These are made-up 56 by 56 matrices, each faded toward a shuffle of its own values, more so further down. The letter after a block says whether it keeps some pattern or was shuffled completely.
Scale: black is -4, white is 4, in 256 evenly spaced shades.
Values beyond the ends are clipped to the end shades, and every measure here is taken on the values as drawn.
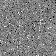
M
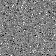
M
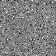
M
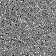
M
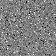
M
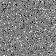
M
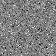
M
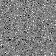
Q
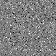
Q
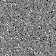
M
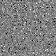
Q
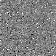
Q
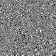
Q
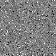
Q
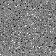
Q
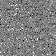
Q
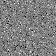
M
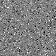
M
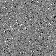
M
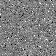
M
